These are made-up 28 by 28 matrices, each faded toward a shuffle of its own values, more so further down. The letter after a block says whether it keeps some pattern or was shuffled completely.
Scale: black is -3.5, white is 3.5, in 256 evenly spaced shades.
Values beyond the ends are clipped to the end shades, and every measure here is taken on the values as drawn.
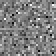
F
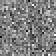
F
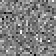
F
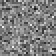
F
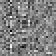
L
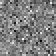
F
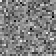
F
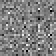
L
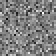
L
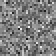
F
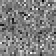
F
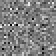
L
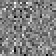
L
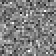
F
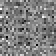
L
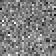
F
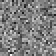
F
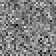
F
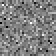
F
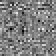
L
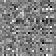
L
